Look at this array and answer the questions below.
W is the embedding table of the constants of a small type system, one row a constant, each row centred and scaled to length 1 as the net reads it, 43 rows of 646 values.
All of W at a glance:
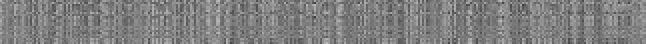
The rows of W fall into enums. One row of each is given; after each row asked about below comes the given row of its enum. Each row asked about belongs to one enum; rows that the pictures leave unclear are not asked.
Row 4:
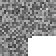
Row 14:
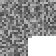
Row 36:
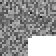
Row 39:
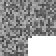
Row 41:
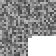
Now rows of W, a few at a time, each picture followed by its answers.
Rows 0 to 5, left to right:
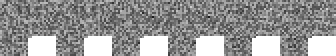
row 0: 41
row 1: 14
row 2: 36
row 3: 36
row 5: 4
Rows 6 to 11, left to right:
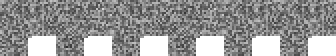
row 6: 14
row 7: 4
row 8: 41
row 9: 4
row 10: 14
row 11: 14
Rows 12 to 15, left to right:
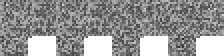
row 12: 39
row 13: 39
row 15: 4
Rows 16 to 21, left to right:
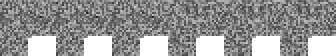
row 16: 36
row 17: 36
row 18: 36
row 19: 41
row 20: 14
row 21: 41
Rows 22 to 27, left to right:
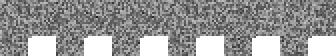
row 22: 41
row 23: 36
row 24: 36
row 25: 41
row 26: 4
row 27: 39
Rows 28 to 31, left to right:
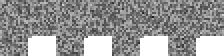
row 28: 41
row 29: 39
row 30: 36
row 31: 4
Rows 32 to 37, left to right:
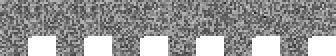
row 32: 14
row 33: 14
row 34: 4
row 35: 39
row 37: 4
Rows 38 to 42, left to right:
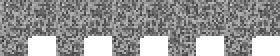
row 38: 39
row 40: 39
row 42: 39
